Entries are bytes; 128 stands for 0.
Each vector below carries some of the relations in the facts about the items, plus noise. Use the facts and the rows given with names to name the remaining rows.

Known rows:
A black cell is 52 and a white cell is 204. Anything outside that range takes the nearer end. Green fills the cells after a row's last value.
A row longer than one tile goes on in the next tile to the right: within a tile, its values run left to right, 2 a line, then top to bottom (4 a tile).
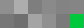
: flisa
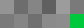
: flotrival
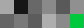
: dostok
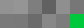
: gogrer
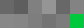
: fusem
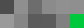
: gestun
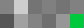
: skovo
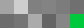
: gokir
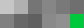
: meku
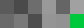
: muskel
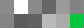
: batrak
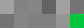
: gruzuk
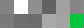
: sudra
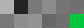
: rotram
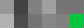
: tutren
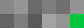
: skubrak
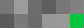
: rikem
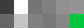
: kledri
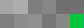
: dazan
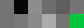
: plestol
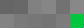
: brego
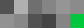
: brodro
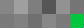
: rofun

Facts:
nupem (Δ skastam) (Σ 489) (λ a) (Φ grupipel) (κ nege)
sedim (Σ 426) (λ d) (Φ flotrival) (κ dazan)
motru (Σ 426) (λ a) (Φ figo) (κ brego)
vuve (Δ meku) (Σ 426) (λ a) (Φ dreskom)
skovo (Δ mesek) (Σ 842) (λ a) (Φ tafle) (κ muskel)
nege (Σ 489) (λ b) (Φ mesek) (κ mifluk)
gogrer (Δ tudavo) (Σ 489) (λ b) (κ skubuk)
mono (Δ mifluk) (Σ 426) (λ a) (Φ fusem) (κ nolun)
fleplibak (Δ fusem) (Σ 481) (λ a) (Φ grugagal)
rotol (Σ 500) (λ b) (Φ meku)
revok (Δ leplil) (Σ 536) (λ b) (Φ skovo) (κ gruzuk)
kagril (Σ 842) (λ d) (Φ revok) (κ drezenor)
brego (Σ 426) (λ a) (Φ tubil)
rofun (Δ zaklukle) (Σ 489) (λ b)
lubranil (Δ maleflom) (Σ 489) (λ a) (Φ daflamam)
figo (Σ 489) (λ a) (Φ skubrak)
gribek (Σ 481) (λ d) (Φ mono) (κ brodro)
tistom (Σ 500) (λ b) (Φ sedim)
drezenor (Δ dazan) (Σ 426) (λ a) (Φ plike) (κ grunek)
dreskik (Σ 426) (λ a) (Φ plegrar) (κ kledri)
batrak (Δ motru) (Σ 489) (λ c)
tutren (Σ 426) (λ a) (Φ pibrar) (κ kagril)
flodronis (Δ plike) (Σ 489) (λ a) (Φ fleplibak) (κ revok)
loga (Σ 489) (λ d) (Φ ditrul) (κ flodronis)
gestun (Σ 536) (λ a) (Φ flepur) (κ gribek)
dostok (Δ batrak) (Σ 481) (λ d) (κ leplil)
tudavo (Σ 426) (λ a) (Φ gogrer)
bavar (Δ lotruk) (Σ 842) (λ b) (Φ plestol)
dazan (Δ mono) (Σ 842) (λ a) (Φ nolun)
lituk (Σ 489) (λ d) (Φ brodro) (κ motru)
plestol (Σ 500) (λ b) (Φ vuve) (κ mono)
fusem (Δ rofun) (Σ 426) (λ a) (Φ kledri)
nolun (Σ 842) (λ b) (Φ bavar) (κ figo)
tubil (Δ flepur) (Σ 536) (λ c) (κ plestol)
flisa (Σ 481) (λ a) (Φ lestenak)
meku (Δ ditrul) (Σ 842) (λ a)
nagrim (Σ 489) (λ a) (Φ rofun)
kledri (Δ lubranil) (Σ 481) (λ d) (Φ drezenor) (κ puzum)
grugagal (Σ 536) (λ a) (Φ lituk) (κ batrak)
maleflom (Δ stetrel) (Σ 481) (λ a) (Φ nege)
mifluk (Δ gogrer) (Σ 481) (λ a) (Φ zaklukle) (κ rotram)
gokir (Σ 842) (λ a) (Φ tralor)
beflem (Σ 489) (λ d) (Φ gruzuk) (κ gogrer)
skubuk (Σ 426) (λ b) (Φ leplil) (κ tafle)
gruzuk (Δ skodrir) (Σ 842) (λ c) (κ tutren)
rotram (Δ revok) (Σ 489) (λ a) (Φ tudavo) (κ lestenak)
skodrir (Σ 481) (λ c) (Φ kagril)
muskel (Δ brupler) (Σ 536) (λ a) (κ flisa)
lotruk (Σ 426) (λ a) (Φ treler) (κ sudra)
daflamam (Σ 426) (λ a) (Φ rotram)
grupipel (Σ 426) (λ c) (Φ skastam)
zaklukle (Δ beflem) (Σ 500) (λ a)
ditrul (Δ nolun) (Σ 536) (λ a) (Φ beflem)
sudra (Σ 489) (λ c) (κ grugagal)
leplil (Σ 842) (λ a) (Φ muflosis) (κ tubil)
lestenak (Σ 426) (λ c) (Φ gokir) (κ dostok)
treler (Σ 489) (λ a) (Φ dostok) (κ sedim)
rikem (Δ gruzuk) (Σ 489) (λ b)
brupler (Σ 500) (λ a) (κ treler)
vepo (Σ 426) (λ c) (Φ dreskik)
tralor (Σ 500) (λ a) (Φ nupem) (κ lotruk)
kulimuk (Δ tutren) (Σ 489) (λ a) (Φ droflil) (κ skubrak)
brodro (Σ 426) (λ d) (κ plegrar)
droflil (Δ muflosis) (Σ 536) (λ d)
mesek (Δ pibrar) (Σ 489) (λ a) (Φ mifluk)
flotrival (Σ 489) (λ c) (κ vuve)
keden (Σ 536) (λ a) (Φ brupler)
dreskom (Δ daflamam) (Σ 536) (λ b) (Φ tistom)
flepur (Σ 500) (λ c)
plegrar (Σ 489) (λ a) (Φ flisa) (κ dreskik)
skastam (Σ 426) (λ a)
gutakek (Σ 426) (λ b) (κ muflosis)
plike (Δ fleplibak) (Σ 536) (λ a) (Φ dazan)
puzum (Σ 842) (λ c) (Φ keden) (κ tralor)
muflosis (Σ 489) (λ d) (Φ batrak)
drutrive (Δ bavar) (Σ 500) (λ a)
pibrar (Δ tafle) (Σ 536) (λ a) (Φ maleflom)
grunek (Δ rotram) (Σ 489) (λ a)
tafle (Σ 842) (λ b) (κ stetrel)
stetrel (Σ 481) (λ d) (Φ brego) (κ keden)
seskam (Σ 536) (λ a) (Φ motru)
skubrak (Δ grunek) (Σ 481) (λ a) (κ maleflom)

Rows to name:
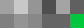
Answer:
tafle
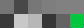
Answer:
nupem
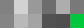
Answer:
stetrel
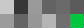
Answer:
nolun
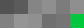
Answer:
pibrar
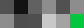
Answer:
dreskom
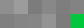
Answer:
fleplibak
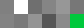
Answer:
plegrar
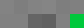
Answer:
zaklukle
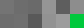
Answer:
drutrive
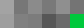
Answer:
brupler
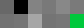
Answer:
lestenak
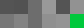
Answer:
drezenor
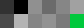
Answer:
tubil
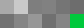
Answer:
kagril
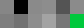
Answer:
mono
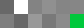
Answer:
tralor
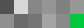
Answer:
grugagal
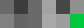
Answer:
vuve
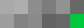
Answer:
beflem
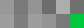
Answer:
skodrir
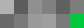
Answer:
figo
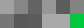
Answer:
kulimuk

